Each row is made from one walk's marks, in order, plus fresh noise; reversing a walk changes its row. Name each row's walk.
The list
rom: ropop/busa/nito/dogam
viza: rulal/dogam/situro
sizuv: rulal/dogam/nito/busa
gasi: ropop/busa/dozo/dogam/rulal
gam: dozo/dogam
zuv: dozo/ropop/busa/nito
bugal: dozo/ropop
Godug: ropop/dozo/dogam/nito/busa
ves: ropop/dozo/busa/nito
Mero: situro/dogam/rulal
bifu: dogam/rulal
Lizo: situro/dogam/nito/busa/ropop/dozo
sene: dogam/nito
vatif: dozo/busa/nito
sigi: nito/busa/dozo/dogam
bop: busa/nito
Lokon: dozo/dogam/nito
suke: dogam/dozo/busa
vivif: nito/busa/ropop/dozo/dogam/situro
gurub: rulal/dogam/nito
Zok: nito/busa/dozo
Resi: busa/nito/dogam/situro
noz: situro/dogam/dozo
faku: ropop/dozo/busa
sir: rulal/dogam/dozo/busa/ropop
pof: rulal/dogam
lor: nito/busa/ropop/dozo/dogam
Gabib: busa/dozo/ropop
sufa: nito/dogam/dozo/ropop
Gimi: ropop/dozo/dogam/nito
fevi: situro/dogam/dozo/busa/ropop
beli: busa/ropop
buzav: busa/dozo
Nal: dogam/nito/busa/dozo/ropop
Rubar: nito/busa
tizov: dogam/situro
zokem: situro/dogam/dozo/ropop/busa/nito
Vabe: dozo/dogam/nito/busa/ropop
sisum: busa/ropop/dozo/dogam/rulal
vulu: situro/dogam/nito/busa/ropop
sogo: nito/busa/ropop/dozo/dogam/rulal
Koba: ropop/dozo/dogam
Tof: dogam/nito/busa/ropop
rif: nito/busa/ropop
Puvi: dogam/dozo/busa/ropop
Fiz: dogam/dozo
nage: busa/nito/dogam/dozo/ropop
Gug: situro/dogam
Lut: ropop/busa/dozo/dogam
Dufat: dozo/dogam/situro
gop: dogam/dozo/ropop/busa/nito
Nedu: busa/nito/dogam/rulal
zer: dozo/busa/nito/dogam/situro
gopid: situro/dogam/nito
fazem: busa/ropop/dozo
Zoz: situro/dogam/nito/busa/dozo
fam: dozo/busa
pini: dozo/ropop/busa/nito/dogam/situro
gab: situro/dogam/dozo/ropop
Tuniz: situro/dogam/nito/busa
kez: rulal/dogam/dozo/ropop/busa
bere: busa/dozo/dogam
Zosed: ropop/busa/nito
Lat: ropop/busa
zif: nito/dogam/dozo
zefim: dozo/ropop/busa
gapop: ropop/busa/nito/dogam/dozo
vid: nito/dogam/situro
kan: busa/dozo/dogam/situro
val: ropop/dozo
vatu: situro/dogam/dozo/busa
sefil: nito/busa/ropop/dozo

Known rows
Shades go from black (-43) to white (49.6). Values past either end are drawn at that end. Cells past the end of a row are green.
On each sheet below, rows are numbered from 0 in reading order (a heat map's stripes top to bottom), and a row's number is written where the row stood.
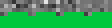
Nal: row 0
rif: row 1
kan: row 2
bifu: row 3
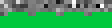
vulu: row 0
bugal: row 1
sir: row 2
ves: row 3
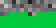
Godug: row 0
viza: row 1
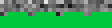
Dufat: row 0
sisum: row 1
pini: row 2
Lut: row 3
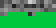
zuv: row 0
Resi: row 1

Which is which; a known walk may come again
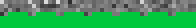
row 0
Mero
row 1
vulu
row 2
Gimi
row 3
bifu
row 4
bop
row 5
Zoz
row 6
Rubar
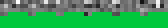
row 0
sefil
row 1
rif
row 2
gam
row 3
Resi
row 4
zif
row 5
sir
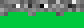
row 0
suke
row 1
ves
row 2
sisum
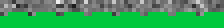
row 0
Nal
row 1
tizov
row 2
nage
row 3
bere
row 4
Dufat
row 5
Koba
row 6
Lut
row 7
Tuniz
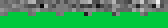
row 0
buzav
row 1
rom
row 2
zefim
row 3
pini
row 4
gasi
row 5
fevi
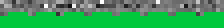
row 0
Godug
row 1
faku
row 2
zer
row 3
lor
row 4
zuv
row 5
fazem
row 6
Gabib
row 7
kan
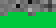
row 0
bugal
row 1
kez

